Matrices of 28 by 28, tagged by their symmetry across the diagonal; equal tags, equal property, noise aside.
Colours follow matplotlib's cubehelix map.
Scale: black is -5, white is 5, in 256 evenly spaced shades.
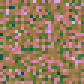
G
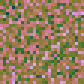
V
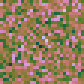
G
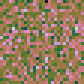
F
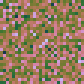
V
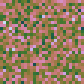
F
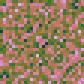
V
